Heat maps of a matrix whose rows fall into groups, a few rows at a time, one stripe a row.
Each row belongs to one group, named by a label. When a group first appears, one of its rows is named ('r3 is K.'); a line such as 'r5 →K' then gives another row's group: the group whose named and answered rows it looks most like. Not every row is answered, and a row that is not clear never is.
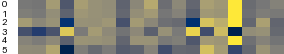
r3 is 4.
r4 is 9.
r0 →9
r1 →9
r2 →9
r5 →9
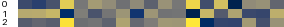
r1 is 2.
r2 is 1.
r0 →4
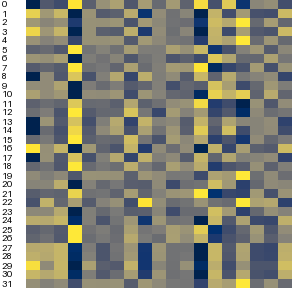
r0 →4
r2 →9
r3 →2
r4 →9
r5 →1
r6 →9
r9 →9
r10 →9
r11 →1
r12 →1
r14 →4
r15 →1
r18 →1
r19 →9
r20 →9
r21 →1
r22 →4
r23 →9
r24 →2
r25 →1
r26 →1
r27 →2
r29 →2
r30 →2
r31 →9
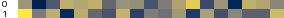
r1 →2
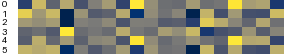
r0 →4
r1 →2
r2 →9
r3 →1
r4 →4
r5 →2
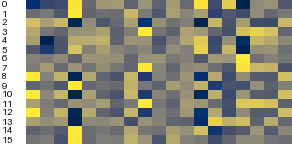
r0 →4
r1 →1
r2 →2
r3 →4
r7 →4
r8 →2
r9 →1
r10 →2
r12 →2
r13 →9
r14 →1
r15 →1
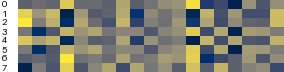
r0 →1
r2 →2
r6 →1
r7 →4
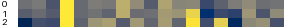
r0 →1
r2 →4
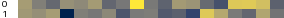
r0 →4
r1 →9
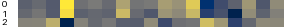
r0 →1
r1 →1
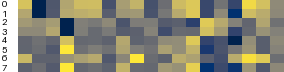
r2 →9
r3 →9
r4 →1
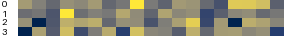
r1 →1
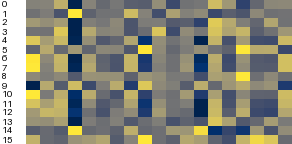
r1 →1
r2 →9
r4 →2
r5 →4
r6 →2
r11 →2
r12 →2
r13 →9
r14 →1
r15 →4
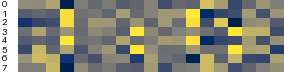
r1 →1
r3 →4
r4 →1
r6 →2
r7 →9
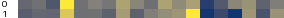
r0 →1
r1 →1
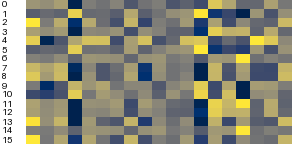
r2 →2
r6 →9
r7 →2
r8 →2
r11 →9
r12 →9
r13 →2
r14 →9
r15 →2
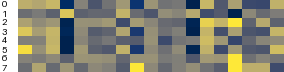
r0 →2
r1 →1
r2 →9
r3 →2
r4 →9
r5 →2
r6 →9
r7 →4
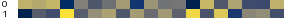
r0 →2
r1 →4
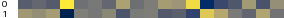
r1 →9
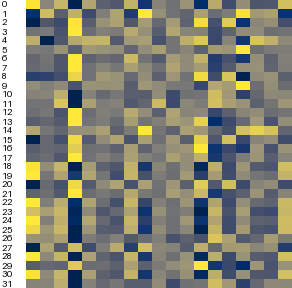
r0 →2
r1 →4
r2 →4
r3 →1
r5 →9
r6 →1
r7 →1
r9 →9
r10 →9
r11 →9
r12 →1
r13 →1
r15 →4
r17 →1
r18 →2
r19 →2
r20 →4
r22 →2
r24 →2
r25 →2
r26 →9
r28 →2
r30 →2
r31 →9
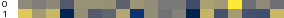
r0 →9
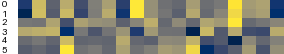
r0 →4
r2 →9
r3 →2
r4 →1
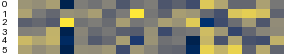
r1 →4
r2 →1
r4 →2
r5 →9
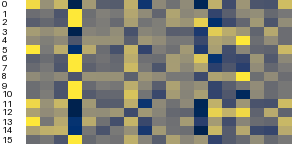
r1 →1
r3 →9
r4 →9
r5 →2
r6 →1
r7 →1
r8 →9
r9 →1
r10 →1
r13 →2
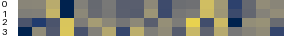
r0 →9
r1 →9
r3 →4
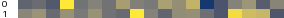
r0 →1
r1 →4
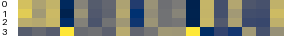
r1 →2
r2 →2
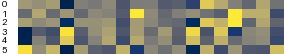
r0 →9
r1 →4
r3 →4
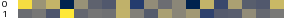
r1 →1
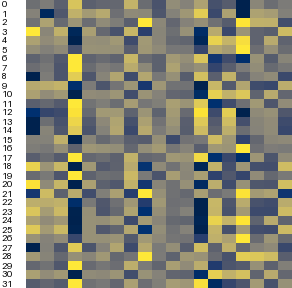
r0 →1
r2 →4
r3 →2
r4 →9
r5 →9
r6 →1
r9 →2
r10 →9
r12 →4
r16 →9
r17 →1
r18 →2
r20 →2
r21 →4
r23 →2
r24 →9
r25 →2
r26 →9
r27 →4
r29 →1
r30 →9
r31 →1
